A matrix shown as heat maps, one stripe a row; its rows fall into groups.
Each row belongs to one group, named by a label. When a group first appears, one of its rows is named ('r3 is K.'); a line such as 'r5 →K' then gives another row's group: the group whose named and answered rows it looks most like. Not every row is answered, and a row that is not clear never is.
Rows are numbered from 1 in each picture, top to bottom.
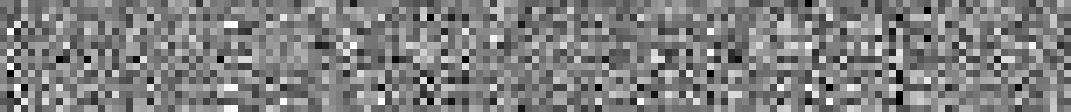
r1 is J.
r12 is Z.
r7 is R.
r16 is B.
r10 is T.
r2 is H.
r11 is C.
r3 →Z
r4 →B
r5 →T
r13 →B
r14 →C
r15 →Z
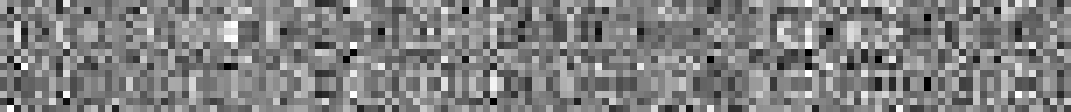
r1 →R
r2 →C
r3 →H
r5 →B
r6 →B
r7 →R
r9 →C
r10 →Z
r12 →H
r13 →H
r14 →R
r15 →C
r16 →T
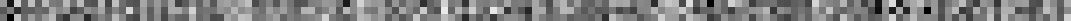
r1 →C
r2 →H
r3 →C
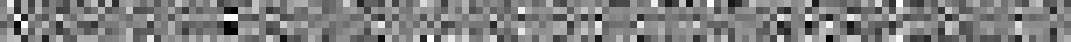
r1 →T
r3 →B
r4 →Z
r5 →Z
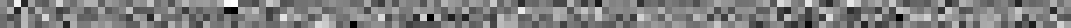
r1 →B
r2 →Z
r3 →Z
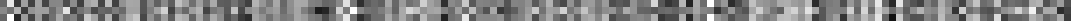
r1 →T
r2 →R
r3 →T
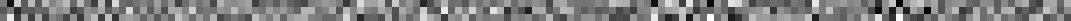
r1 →C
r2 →H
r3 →T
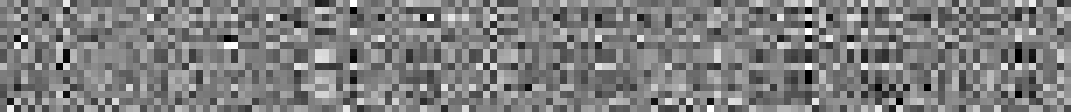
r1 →R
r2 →J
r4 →J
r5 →R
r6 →Z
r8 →J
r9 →J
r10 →R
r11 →J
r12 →J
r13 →H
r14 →J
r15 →C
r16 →T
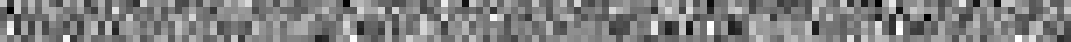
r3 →H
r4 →T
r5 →T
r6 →R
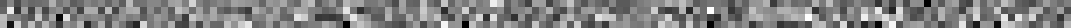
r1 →H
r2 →T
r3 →R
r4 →C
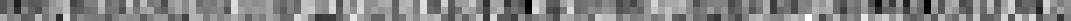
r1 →H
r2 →H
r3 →R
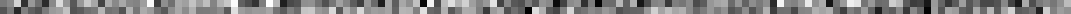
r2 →H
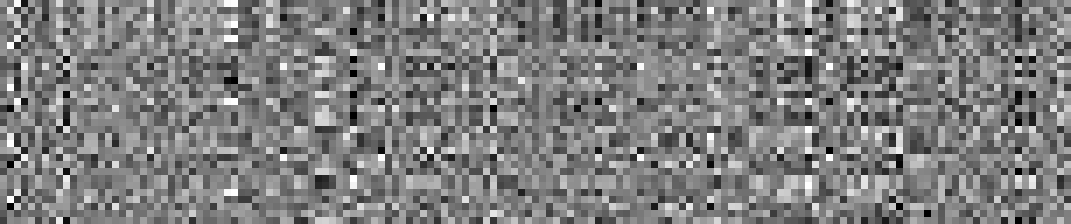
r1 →B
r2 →T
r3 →B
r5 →J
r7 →T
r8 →R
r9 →J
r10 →Z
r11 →J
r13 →T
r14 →J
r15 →B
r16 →C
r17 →J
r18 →J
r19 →R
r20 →T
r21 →T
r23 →Z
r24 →C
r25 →J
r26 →R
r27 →R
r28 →B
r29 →T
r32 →J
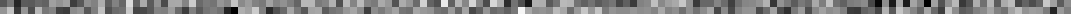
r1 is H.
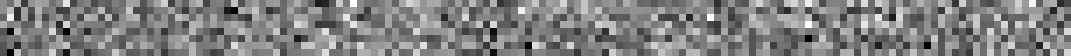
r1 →R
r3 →T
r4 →R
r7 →H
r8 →C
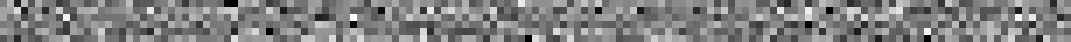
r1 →Z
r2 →B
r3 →R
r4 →J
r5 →Z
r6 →H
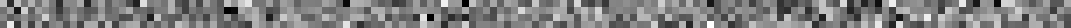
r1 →C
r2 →Z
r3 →Z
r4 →T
